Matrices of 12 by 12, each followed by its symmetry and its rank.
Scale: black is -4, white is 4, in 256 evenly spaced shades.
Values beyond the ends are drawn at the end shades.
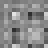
symmetric, rank two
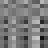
neither, rank one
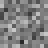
neither, full rank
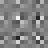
symmetric, rank two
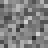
antisymmetric, full rank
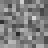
antisymmetric, full rank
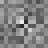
symmetric, rank two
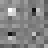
symmetric, rank two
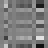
neither, rank one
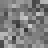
antisymmetric, full rank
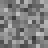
antisymmetric, full rank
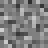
antisymmetric, full rank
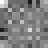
symmetric, rank two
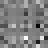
antisymmetric, rank two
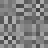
antisymmetric, rank two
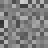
antisymmetric, rank two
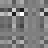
neither, rank one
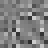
antisymmetric, rank two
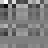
neither, rank one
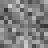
antisymmetric, full rank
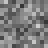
neither, full rank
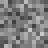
neither, full rank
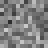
neither, full rank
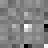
symmetric, rank two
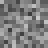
neither, full rank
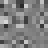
antisymmetric, rank two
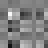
neither, rank one
